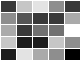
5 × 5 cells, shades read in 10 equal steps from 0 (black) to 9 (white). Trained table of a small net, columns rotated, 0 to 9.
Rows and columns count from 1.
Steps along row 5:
up down down down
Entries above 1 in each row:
5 5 5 3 3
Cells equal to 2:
5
